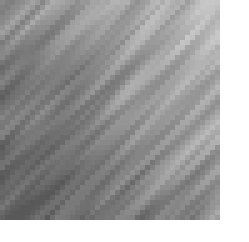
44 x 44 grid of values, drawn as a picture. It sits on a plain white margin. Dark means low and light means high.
Grain: diagonal, up to the right. Ninth with the highest average: top right. Slope: up to the top right. Ninth with the lowest average: bottom left.
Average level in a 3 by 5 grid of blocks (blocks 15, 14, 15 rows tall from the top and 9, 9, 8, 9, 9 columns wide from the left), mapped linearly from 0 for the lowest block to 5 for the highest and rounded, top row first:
23345 / 11234 / 01123
